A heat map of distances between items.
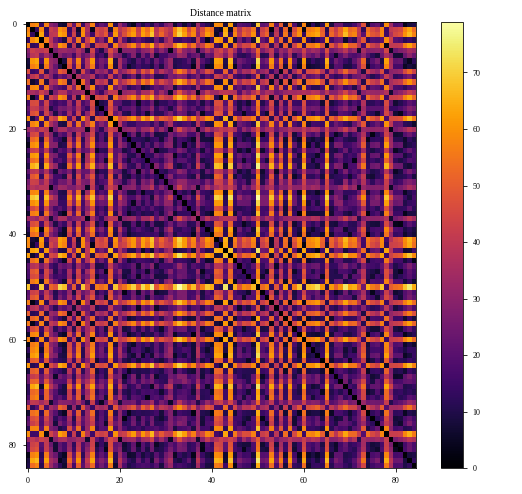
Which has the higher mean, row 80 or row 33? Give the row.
33
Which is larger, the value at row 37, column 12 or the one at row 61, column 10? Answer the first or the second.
the first
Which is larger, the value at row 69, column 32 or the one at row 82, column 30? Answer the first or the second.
the second
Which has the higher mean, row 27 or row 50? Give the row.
50
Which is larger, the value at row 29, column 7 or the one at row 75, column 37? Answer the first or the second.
the second
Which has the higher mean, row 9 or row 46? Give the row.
9
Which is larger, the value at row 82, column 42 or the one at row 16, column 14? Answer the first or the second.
the first
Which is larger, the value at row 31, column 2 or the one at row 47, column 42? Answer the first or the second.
the second
